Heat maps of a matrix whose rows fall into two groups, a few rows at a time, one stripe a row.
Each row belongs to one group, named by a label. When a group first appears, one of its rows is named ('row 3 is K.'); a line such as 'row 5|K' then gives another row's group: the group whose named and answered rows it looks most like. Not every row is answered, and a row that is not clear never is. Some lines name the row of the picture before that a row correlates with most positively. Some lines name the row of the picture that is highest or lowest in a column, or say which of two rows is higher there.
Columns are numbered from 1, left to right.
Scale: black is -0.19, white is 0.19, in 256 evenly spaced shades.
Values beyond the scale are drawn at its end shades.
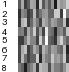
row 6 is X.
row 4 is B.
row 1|B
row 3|X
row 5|B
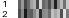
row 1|B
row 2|X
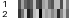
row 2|X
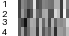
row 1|X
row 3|B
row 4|B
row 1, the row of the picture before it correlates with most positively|1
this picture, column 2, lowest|3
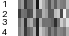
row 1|B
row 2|X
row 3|B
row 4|B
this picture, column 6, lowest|3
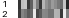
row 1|X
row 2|X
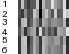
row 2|X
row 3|X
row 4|B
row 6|X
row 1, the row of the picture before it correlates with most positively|1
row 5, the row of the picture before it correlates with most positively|1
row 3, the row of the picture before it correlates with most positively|1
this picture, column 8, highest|4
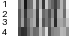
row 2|B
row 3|B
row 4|B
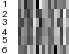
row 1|B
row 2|X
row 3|X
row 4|X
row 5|X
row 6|B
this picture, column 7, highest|3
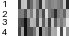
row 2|B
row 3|B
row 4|X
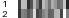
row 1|X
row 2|X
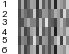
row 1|B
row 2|X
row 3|B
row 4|B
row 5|X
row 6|B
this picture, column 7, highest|5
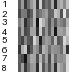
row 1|B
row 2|X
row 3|B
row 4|B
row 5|X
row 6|X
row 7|B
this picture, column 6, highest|5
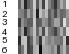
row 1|B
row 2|B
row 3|X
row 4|B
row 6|X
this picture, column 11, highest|6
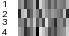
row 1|B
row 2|X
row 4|B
